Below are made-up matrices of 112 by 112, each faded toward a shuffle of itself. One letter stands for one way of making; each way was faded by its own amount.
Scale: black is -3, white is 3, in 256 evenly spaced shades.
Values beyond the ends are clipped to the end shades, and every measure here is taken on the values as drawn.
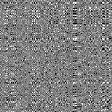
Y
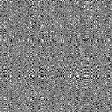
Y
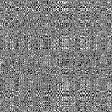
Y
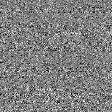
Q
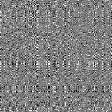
Y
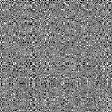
Y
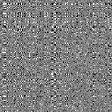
Y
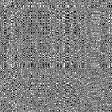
Y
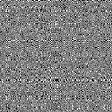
Y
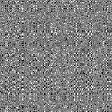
Y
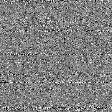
Q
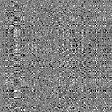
Y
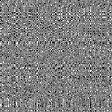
Y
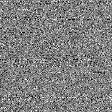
Q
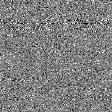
Q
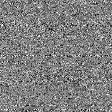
Q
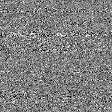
Q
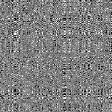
Y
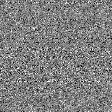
Q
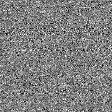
Q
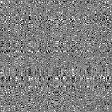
Y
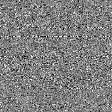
Q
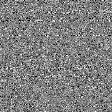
Q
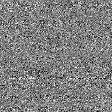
Q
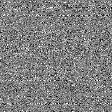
Q
